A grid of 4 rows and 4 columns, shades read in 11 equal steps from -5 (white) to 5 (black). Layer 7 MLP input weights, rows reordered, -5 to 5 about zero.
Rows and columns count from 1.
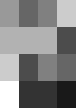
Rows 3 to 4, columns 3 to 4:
0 1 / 3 4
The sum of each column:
-11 4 1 4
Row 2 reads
-2 -2 -2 2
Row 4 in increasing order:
-5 3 3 4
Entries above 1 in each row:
0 1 1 3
